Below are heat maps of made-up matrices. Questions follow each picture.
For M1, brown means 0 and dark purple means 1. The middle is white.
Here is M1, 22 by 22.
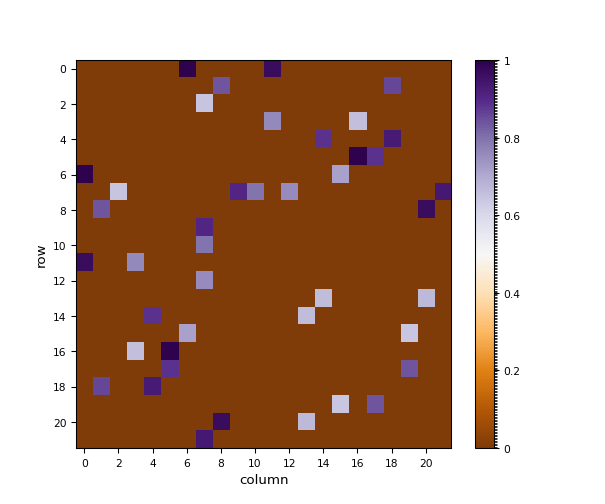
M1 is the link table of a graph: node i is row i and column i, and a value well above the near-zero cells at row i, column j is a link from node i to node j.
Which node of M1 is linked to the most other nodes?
node 7
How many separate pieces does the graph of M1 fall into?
3
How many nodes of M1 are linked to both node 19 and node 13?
0
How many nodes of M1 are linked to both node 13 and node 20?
0
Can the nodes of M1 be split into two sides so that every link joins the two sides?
no
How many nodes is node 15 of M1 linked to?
2
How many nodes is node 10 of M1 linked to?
1
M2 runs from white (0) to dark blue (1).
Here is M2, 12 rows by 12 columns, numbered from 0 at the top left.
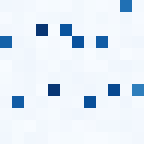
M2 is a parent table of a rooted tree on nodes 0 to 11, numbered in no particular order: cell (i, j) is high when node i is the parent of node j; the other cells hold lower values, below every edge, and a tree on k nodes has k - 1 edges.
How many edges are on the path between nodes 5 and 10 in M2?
4
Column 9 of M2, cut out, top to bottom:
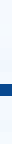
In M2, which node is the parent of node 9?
7
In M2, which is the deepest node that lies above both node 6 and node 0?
3
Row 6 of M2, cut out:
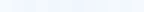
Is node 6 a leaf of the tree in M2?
yes
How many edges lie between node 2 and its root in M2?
0
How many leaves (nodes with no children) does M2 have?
7
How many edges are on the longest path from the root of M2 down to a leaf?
4
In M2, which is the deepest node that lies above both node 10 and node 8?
3
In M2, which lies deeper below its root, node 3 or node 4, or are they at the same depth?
node 4
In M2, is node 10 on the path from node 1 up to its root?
no
